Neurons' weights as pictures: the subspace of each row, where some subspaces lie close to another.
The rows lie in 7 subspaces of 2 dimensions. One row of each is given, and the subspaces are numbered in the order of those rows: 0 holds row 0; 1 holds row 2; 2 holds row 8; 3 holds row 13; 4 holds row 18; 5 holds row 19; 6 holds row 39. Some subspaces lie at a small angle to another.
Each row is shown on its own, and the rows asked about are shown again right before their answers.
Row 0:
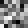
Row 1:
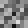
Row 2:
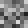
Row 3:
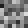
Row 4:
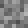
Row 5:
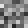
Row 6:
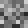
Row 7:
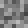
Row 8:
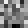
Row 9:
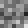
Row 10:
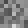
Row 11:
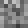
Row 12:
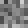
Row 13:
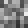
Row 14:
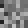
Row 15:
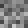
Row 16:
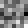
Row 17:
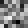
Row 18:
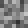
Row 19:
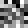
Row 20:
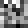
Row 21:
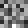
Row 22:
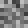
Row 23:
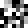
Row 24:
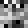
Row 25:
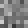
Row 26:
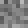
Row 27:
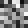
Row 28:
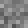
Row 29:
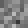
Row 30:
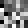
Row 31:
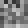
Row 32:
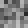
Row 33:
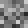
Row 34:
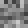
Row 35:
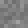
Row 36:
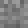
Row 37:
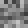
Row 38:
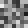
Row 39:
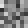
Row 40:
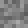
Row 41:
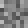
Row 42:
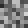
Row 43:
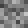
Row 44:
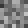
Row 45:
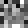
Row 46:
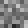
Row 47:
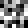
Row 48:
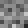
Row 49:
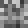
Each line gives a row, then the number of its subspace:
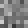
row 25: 6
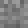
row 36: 2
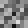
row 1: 0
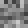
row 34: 4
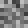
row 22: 5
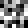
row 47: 3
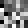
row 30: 6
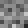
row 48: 3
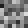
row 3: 2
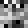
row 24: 0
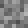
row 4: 4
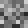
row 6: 1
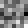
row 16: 3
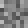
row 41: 6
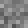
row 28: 2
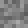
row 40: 4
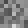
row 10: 0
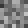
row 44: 5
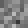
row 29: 0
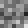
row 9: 3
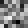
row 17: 0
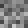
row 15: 2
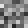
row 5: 2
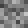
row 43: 1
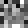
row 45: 2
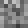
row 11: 1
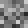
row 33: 1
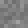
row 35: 0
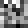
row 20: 1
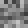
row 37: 4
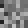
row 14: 6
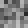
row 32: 3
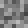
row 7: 4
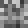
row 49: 2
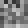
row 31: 1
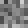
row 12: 6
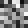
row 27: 5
